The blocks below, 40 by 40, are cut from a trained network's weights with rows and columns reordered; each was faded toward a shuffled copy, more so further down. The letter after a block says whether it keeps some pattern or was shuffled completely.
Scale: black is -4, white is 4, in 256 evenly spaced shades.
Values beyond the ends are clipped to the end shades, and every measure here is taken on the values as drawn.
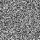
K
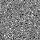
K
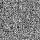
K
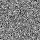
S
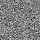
S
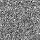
K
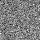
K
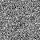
S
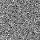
K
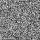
S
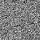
K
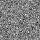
S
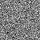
S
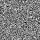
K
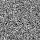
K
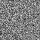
S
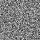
K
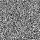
K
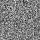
S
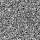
S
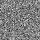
S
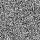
S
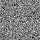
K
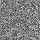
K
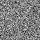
K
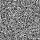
S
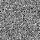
K
